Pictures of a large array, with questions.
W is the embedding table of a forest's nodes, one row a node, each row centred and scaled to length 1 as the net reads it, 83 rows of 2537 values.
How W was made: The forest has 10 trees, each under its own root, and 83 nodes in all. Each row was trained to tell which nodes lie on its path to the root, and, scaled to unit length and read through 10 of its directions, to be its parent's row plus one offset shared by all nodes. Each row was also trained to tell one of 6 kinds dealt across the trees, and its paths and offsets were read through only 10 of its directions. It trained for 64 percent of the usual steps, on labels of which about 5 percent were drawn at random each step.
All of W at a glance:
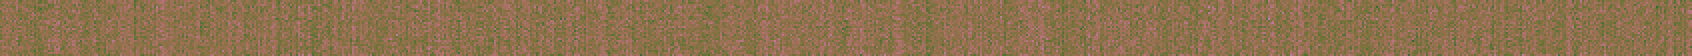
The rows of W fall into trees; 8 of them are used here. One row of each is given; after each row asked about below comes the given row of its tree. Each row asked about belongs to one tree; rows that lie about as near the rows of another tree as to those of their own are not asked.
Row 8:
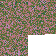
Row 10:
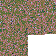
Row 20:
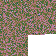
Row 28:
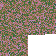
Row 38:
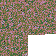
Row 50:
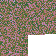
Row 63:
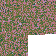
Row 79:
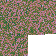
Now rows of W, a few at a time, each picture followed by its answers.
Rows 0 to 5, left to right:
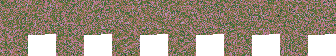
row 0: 50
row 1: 38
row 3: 10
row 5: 50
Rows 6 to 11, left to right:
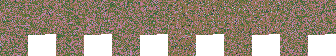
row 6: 50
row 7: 63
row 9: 38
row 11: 10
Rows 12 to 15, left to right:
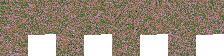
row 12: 50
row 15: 20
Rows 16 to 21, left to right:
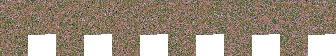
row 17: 10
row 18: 28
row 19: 38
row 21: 8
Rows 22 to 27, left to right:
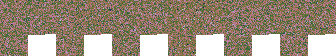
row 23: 50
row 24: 10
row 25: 50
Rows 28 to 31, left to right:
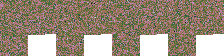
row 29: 50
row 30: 63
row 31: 10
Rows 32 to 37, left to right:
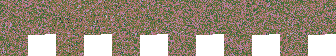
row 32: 8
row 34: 38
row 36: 79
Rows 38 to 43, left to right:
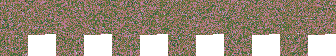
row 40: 8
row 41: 10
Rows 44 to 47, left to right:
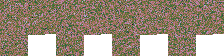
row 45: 38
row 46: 10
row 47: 8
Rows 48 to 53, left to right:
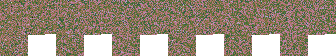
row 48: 10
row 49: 38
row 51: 10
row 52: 63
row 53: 38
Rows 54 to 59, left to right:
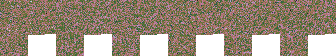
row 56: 50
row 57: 10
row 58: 8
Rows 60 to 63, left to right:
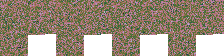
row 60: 79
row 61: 38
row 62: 79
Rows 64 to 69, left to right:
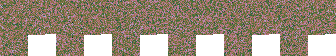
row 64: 10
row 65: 50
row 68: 20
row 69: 38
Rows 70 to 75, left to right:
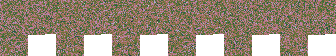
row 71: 50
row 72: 38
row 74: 20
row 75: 28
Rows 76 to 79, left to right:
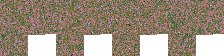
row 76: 63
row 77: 63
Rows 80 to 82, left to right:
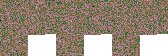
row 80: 38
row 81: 50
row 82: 28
